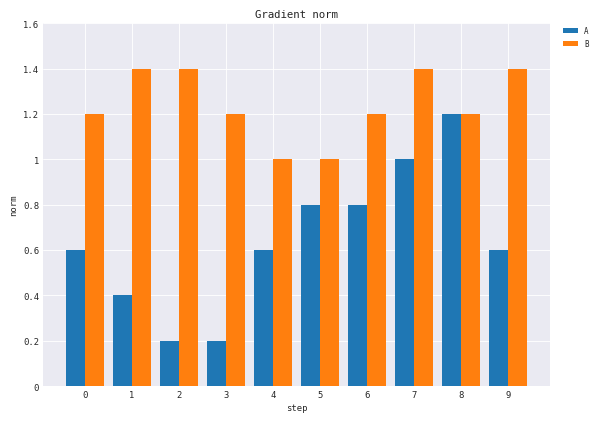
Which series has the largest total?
B
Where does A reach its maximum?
8
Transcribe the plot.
Title: Gradient norm
x-axis: step, ticks 0 1 2 3 4 5 6 7 8 9
y-axis: norm, ticks 0 0.2 0.4 0.6 0.8 1 1.2 1.4 1.6
Legend: A, B
Values:
A: 0.6 0.4 0.2 0.2 0.6 0.8 0.8 1 1.2 0.6
B: 1.2 1.4 1.4 1.2 1 1 1.2 1.4 1.2 1.4
